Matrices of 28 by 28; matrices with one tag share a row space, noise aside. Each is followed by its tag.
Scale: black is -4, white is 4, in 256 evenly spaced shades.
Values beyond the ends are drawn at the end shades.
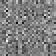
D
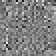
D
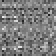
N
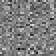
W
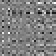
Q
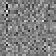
D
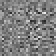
W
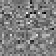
W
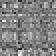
N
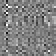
D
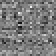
N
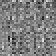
Q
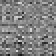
N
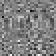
W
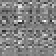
N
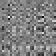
Q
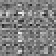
N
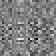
W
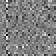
D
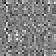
D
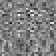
W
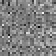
Q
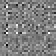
D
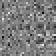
Q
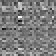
N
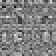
N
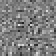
W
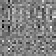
Q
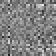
Q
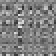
N
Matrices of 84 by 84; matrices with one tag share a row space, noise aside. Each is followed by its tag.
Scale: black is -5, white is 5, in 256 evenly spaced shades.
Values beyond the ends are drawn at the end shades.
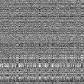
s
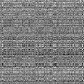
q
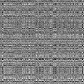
q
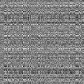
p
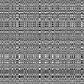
s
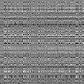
p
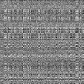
p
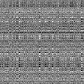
s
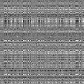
p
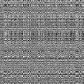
p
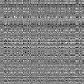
p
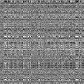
p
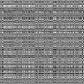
q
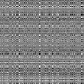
s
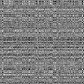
q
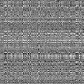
p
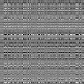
p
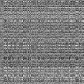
p
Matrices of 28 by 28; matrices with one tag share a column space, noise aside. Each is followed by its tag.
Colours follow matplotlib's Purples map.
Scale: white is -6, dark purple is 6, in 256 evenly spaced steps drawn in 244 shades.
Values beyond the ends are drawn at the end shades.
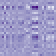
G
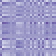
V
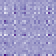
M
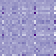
M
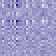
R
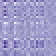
V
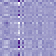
V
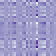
V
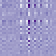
R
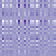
R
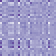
V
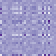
M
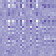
R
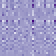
R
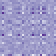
M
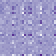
M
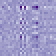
G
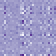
M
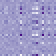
M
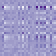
G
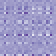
M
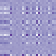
M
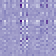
R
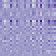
R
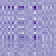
G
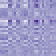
R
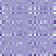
M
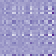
M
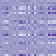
M
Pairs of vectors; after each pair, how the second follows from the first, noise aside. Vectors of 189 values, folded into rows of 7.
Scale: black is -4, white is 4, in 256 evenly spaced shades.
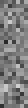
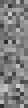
copied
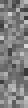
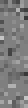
partly zeroed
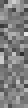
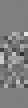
partly zeroed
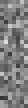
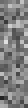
copied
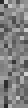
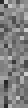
copied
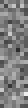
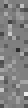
partly zeroed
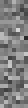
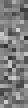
copied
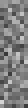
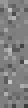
partly zeroed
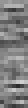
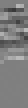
partly zeroed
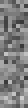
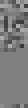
partly zeroed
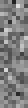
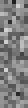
copied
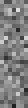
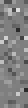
partly zeroed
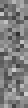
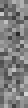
copied
